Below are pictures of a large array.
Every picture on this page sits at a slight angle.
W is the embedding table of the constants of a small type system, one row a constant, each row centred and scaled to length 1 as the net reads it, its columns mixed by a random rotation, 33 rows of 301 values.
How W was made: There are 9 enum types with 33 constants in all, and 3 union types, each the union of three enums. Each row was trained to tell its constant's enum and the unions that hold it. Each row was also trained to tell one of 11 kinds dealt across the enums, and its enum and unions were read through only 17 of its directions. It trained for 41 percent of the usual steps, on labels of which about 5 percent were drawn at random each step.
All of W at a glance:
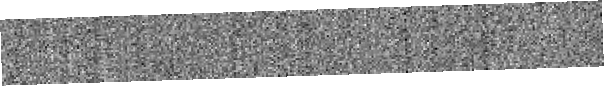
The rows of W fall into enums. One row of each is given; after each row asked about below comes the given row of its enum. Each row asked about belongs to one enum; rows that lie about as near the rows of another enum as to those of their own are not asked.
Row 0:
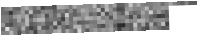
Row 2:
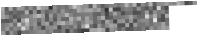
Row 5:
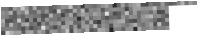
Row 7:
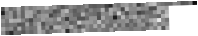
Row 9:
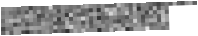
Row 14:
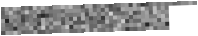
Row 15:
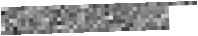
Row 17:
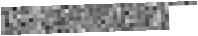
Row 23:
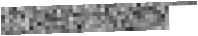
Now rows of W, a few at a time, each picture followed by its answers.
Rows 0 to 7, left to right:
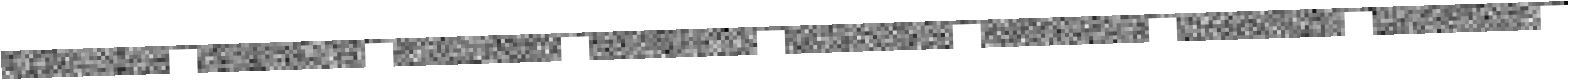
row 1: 9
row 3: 7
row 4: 14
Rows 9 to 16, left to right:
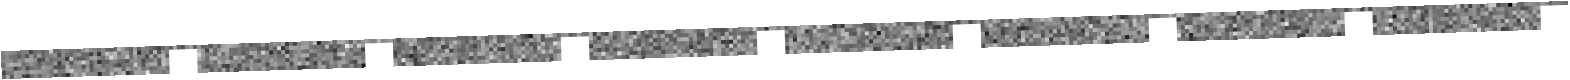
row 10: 0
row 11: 7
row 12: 17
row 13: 5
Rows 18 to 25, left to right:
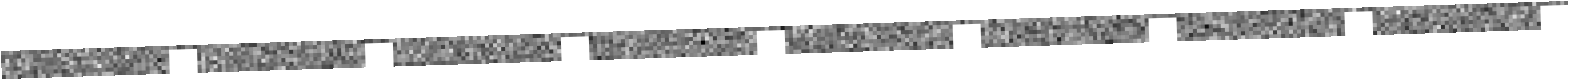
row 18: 23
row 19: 23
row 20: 14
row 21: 7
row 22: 2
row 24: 5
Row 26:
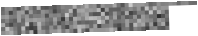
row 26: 0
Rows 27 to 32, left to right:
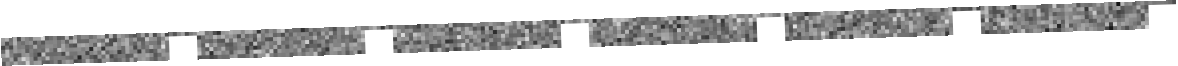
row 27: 15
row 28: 15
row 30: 0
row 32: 23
